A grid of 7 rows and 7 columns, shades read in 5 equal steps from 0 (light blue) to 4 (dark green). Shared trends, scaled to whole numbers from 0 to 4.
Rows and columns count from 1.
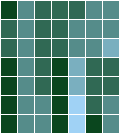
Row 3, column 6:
2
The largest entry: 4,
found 10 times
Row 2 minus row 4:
-1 0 0 -1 1 -1 -1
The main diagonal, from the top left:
4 2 3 4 1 3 2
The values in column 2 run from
2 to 2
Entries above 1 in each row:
7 7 6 6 6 6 6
